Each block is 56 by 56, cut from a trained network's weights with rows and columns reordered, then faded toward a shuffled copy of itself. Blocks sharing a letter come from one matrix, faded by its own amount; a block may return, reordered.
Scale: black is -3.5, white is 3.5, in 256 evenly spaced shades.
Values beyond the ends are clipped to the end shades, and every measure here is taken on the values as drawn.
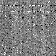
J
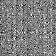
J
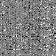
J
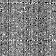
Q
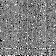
J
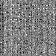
Q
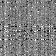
Q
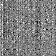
Q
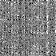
Q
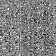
J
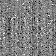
J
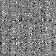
J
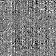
Q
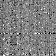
J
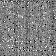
J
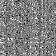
J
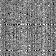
Q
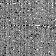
J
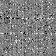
J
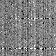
Q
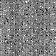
J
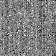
J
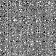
J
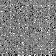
J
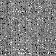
J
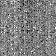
J
